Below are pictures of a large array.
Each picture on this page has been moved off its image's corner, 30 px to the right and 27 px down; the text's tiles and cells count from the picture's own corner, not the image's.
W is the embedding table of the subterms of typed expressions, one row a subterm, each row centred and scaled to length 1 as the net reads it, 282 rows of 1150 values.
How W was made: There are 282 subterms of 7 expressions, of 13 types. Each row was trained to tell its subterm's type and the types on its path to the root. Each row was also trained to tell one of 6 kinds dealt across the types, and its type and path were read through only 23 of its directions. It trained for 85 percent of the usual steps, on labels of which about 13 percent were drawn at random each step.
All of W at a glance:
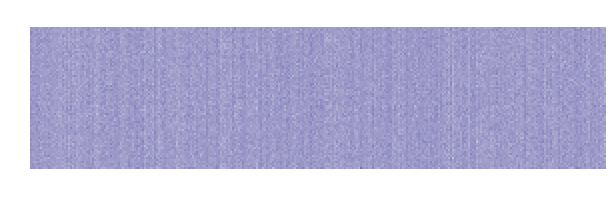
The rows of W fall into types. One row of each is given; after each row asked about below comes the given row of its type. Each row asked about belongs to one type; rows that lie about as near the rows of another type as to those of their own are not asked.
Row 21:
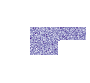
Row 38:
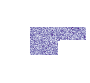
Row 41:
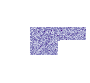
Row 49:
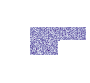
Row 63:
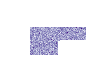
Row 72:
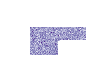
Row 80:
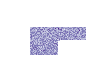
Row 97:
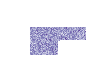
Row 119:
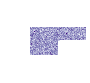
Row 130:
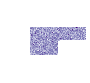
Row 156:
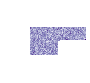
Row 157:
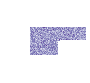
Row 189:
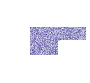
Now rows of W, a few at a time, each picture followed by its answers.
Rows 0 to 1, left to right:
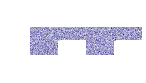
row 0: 97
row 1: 63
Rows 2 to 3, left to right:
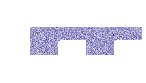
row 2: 157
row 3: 189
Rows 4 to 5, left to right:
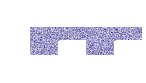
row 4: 130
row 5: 130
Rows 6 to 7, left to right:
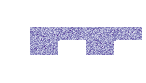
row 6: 38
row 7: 80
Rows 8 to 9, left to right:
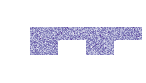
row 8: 189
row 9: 156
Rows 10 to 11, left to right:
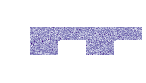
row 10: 49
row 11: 189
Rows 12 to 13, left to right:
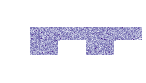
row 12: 119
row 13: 97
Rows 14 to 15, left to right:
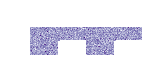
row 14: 157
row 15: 156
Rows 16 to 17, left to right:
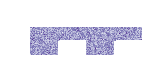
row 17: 38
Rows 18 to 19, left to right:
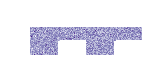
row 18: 157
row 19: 38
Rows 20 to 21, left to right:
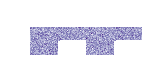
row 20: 119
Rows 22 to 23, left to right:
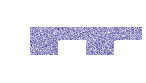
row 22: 189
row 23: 130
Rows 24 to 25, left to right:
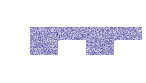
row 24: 119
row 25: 189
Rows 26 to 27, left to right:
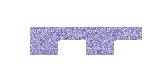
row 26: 80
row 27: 80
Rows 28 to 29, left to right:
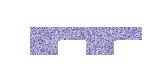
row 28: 49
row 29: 38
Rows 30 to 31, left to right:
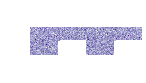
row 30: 49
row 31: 119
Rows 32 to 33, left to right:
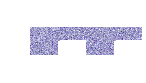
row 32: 130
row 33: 21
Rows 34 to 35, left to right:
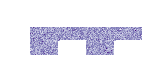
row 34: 156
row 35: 63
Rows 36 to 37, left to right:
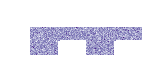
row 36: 157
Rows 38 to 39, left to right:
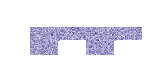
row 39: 130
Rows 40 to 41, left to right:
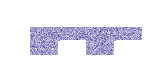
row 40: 157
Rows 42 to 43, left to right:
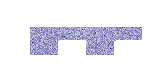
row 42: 97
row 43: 130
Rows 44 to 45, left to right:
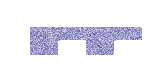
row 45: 119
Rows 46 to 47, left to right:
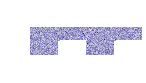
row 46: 156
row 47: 49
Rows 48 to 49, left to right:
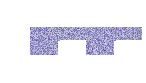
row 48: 97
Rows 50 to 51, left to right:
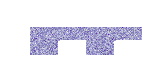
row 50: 63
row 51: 130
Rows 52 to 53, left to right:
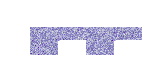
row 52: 72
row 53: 21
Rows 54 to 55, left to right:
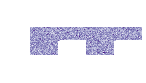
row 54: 21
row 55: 156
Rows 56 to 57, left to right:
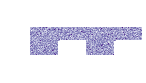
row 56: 80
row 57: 157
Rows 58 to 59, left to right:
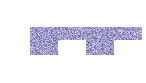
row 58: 189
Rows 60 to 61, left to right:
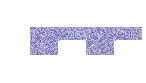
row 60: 80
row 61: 157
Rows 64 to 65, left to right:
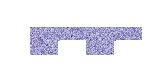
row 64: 156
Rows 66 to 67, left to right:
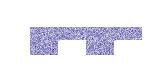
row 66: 97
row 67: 63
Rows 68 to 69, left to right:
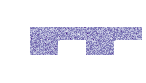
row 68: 119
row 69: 80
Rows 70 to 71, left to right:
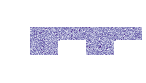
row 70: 63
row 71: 157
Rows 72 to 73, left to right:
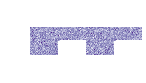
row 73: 72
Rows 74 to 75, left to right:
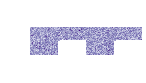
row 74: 130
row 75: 38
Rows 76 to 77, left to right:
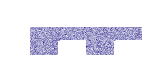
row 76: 80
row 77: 157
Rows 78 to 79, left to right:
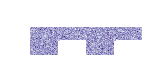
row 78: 97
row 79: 41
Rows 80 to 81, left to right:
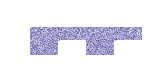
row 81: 189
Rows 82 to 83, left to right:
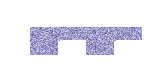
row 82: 38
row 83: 97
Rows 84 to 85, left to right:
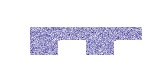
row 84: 41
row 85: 157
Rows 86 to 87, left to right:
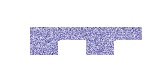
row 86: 130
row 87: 41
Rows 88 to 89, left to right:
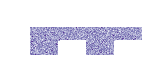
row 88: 119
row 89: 97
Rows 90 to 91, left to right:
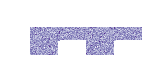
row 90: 38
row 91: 189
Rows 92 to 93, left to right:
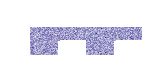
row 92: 41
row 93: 21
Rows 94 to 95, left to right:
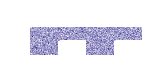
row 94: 130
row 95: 189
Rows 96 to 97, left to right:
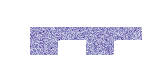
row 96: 63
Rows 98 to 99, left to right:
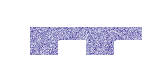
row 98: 63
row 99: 21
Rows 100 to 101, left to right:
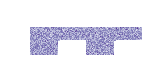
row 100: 119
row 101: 157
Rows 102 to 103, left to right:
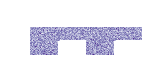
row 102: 80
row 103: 189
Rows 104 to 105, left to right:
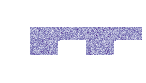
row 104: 156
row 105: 156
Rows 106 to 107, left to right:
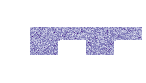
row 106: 80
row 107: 97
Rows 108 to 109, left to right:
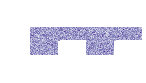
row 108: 41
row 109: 119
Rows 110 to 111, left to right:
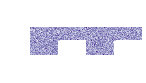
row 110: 189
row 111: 189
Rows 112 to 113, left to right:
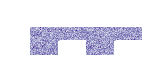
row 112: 130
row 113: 156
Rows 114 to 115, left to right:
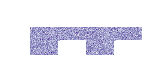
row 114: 63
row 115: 156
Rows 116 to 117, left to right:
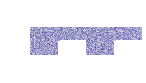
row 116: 72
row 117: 41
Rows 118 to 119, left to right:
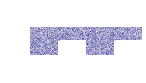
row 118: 156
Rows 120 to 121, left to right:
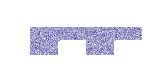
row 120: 49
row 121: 41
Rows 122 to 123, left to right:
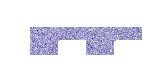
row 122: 97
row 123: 49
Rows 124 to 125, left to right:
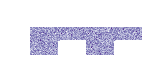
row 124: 63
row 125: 72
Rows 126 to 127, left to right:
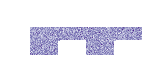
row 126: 80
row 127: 63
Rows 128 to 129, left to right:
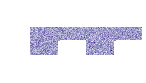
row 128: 119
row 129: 157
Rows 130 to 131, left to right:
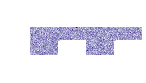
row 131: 157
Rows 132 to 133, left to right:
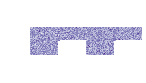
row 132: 38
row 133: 72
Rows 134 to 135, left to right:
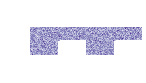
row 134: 157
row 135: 21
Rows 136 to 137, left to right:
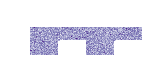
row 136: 189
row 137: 156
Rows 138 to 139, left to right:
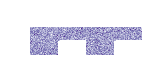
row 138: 130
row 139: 97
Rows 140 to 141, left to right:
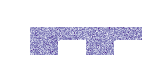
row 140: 21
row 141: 189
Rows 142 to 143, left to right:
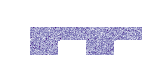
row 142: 49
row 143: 130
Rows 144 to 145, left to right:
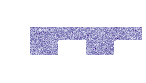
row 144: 119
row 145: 130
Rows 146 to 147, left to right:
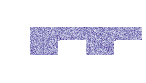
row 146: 63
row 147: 157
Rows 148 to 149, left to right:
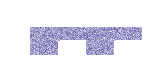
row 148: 41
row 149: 41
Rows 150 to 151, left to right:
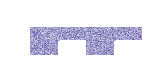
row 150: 21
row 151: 189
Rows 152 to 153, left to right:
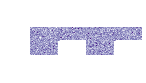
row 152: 38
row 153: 80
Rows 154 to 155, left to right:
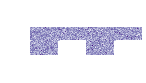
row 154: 41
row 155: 189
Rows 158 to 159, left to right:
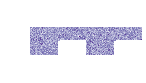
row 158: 156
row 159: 49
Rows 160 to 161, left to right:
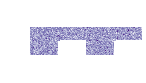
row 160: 41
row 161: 97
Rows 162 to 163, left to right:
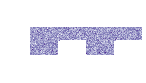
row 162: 63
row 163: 156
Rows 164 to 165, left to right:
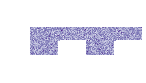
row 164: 41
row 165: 156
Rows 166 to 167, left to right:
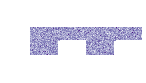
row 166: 189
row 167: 49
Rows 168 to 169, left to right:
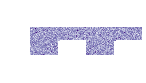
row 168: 157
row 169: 80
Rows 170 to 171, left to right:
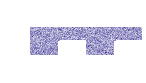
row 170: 130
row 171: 49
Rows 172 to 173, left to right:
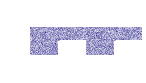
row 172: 72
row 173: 72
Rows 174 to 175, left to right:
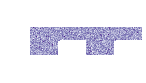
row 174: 49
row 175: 156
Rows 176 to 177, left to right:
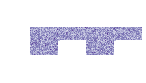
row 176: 119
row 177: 156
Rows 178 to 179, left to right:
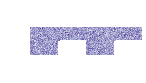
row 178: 156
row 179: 156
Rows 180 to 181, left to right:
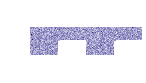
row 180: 119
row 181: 157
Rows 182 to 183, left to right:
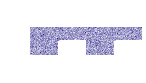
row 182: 72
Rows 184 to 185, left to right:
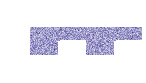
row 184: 80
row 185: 157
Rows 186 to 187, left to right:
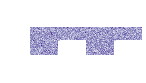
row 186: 119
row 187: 189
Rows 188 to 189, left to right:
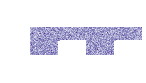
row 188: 80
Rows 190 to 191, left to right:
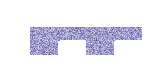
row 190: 38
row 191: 21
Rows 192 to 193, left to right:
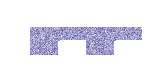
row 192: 130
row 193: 49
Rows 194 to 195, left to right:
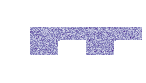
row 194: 38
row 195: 119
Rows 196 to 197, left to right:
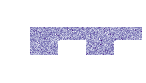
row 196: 41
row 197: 130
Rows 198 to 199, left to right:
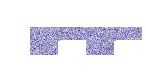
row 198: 119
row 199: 130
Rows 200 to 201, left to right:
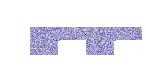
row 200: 157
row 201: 157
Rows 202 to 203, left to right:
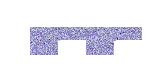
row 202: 189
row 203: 38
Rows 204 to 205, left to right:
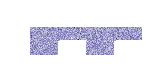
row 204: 80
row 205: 119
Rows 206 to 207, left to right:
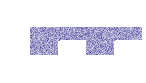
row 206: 157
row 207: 72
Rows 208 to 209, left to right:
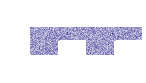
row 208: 130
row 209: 97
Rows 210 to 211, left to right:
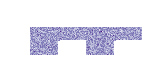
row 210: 157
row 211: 41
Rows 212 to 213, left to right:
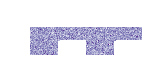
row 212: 97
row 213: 49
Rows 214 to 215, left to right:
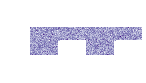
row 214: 189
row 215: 97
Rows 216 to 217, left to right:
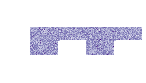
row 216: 80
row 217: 119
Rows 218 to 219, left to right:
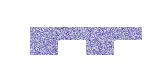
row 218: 189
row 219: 97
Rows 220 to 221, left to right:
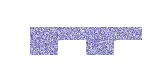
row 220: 119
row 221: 119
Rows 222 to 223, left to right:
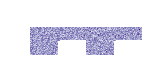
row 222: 38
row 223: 21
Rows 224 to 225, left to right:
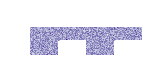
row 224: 72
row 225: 189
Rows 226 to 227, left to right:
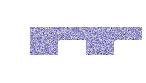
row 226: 156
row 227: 130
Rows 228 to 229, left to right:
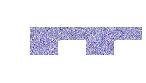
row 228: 63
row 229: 130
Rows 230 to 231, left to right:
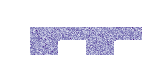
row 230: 156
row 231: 21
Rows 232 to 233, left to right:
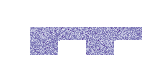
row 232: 80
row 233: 63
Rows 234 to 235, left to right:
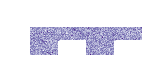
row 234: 156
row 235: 80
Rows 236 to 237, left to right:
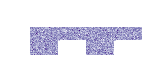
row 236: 41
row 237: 41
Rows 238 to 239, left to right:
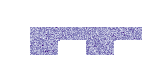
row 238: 49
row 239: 156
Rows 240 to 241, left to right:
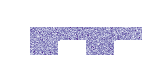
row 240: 21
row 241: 97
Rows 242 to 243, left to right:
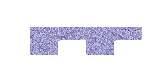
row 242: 97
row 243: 21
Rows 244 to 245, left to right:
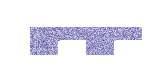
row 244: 157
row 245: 119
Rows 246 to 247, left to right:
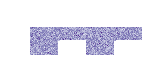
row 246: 72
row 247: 156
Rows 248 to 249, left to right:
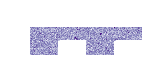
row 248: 119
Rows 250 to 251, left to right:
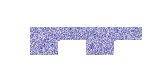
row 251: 130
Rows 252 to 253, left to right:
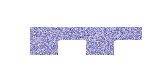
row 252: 157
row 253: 130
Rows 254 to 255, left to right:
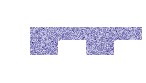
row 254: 156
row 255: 130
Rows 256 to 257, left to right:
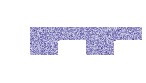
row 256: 72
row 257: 38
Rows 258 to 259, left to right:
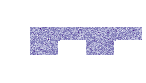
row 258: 49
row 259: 38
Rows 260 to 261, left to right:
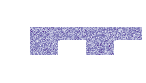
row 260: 119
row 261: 41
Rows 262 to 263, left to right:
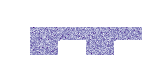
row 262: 49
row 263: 72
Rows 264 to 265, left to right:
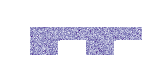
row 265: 97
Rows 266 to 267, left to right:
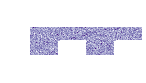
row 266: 63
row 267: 41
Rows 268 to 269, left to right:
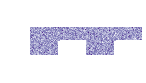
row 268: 41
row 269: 130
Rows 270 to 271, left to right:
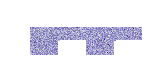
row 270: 189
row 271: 157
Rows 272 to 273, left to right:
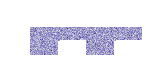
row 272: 157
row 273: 63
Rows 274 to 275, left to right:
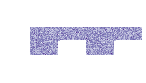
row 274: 119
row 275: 119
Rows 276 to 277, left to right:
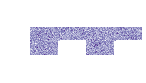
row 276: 63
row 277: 189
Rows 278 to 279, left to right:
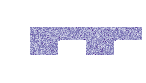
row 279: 80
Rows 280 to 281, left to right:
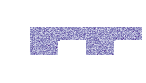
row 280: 38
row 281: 156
